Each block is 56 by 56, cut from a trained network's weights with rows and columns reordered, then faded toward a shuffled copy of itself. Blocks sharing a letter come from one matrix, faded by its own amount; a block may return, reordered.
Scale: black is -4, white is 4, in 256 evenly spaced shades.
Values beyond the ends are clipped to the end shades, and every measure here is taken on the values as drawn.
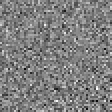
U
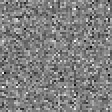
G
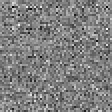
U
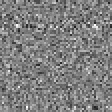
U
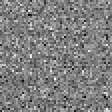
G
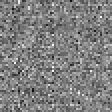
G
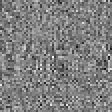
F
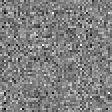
U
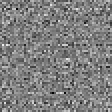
F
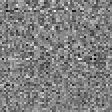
F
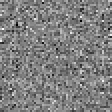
G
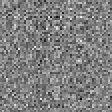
F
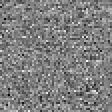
G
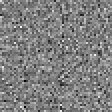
G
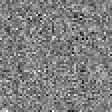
U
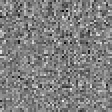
F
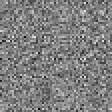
F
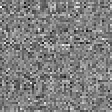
F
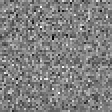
G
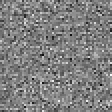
G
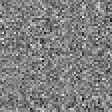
U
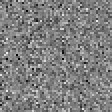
G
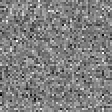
G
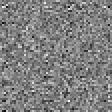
U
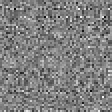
F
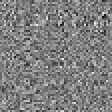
F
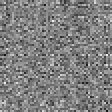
F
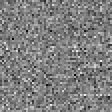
G
